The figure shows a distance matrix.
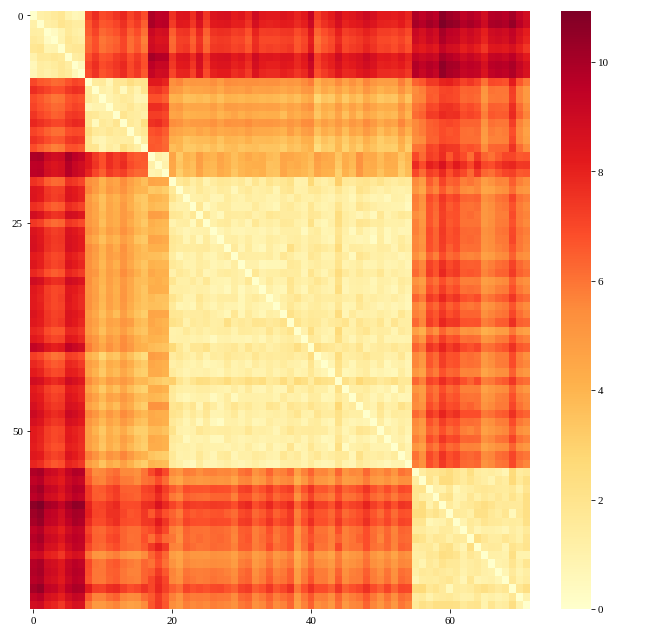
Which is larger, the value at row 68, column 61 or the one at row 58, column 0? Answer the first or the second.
the second
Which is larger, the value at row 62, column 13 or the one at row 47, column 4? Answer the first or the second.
the second
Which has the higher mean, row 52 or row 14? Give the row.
14
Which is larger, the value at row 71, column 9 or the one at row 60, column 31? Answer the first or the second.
the second
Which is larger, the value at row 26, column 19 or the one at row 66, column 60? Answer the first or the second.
the first
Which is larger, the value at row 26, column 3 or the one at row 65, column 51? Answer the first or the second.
the first
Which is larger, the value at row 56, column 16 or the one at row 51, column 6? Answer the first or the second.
the second
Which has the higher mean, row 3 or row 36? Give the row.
3
